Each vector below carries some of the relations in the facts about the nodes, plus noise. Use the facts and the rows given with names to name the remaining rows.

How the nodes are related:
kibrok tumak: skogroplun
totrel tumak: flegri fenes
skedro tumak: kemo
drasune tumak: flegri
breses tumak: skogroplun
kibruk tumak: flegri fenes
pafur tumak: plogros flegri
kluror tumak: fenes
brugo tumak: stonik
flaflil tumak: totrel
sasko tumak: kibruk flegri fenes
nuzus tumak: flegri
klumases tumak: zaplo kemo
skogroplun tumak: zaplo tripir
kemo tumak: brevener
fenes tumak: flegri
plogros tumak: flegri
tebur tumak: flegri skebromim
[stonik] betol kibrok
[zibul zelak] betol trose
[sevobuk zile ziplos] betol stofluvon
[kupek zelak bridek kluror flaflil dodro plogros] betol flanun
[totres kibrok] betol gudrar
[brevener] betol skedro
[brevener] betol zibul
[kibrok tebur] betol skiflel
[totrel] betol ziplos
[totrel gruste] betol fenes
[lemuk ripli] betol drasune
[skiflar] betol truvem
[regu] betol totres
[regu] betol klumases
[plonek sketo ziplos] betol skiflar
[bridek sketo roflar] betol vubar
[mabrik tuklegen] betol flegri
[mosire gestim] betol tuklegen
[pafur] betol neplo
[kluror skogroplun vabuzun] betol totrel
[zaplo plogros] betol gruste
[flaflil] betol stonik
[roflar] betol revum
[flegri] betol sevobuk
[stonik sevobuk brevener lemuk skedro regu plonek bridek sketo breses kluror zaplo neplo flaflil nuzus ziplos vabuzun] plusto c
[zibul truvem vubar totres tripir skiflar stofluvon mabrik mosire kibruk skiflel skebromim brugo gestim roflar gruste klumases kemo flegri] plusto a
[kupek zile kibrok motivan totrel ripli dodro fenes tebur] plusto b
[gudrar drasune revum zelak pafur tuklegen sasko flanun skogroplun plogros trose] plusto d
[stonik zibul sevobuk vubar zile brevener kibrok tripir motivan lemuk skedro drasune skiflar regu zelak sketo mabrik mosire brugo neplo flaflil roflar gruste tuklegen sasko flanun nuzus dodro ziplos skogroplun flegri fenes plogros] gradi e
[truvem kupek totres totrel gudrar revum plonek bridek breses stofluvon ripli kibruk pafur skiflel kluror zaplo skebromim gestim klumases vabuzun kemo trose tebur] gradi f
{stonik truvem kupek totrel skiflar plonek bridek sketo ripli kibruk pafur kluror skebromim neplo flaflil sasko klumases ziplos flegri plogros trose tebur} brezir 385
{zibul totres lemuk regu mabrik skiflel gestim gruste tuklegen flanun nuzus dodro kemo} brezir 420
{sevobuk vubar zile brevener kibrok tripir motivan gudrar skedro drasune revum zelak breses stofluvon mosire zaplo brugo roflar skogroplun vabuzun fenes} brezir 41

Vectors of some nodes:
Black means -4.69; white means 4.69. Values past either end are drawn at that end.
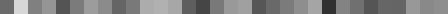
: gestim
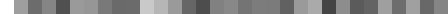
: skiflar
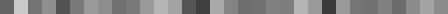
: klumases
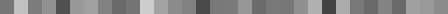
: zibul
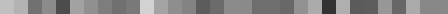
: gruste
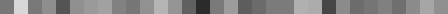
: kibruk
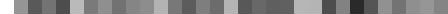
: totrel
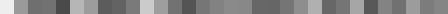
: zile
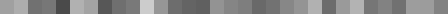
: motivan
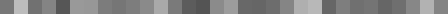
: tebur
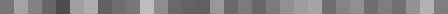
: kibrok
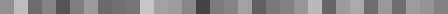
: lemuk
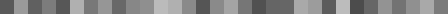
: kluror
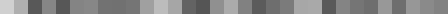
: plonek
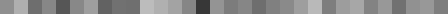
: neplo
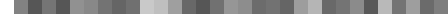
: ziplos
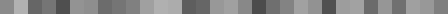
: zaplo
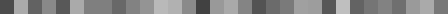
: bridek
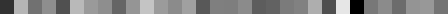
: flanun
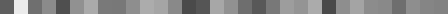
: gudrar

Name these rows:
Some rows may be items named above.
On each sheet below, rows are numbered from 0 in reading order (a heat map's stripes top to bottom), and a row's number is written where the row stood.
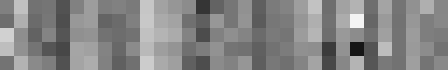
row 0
nuzus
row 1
brevener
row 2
sketo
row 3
skogroplun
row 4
mosire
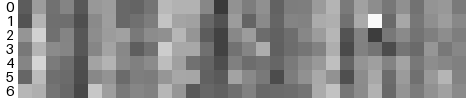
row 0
stonik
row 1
skedro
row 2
pafur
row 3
mabrik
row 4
drasune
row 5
breses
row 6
fenes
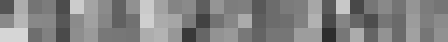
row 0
zelak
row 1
mabrik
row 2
stofluvon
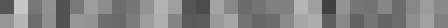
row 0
klumases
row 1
ripli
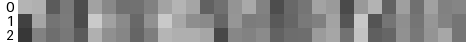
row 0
vabuzun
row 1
zelak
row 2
flaflil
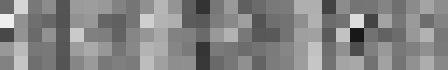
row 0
kibruk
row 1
sevobuk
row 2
kupek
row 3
sasko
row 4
nuzus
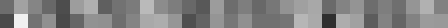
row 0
kibrok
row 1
kemo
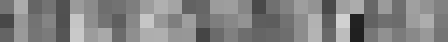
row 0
zaplo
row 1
dodro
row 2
plogros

